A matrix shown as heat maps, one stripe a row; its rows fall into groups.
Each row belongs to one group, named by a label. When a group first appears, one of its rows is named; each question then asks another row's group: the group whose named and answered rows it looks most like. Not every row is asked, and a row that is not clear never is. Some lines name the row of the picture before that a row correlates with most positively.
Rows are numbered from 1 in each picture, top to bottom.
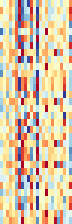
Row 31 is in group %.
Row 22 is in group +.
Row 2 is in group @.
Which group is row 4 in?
+
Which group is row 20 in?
+
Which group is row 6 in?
+
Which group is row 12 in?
+
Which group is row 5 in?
%
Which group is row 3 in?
@
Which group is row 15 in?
%
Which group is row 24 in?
%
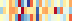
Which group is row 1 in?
@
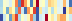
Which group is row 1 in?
+
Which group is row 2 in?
@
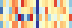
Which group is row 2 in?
%
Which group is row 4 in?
%
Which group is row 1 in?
%
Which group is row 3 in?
@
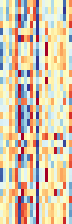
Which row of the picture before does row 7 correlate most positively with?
2
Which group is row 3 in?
@
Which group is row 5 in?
%
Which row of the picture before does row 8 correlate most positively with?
2
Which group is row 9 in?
%
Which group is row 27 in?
+
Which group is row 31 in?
+
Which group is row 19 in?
@
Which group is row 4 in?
@
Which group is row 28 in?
%
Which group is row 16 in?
@
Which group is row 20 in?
%
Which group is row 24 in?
@
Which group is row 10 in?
%
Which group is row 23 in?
@
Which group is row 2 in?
@
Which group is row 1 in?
@
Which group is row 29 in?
@
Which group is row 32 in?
+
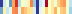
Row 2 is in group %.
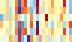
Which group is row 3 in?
%
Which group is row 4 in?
@
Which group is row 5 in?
+
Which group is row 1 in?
+
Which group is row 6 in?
@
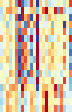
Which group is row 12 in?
+
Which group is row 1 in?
@
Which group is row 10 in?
+
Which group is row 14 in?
%
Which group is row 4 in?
@
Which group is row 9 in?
+
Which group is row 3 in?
+
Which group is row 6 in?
@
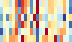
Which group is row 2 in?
+
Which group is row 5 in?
%
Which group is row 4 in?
+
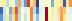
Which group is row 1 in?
@
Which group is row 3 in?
%
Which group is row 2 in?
%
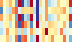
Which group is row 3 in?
@
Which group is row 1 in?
@
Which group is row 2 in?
%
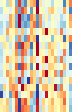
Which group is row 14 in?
%
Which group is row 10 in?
+
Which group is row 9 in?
%
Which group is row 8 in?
+
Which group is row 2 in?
+
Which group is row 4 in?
@
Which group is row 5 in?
%
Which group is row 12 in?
@
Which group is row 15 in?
+
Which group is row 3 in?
@
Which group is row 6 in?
@
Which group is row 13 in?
%
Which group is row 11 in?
%
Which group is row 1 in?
@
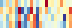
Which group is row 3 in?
@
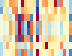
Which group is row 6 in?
+
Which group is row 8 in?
+
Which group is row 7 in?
%
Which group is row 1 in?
%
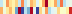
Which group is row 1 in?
%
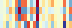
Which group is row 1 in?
+
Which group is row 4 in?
@
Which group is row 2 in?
@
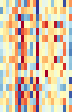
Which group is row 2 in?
%
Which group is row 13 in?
@
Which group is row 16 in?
@
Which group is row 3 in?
@
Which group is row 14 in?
+
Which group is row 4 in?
%
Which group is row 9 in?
%
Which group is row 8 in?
+
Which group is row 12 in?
+
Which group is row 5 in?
+
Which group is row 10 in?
+
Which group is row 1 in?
@
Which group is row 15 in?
+
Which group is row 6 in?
%
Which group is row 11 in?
%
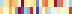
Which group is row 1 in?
%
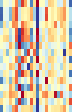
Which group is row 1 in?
+
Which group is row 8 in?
@
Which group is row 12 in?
%
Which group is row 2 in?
%
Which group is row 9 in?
+
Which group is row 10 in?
@
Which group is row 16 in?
%
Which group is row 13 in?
@
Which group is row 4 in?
%
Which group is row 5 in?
+
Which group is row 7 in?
@
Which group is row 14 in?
%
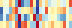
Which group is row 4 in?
+
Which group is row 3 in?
@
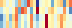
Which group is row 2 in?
+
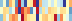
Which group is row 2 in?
+
